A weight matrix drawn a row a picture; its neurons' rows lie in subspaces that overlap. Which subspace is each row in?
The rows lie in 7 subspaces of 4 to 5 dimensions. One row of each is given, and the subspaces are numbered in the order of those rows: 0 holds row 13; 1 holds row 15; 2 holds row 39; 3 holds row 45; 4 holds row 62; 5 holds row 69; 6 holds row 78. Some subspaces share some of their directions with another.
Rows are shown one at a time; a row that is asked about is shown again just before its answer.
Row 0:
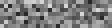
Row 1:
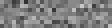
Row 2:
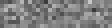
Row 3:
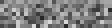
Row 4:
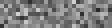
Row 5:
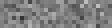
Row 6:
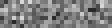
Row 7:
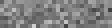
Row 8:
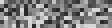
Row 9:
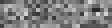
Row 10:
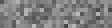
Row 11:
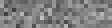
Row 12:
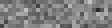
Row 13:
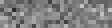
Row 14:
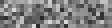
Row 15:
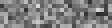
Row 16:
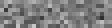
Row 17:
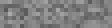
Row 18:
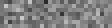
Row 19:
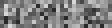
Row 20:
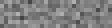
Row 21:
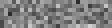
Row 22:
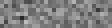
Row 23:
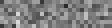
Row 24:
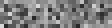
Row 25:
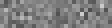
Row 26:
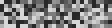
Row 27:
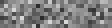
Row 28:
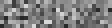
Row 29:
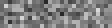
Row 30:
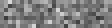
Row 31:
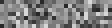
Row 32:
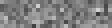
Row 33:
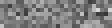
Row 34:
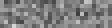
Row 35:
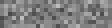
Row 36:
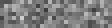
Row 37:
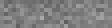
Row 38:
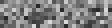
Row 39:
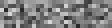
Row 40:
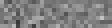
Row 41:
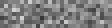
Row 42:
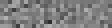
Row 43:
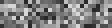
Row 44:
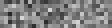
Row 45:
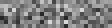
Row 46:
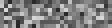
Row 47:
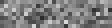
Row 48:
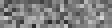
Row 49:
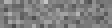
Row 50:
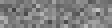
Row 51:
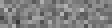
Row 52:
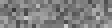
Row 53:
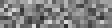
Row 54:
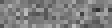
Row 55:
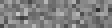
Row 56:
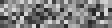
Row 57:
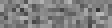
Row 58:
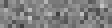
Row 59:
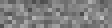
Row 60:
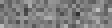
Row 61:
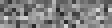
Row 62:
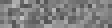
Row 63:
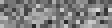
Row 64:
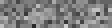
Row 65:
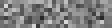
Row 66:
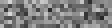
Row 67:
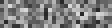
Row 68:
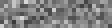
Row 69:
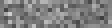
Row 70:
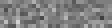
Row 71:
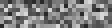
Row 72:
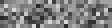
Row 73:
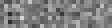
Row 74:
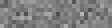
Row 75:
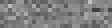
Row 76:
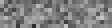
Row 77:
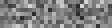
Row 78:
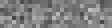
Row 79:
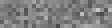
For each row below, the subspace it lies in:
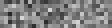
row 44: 5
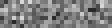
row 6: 6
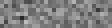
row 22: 4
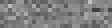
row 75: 0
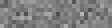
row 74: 6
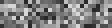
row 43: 5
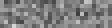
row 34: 5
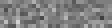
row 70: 3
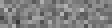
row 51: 3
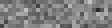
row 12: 1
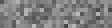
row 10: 4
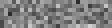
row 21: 2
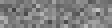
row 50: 3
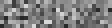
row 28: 4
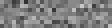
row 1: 4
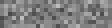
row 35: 2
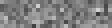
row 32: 1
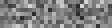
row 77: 5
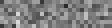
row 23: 3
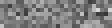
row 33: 1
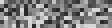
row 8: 2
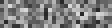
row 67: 5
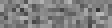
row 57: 1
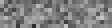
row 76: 3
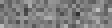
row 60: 5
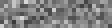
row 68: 4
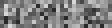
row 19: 3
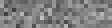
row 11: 1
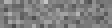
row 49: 5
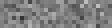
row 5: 5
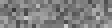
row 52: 1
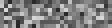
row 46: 3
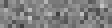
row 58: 6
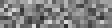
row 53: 2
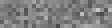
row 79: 2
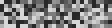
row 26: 0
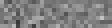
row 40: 3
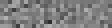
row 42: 4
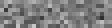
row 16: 3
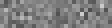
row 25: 6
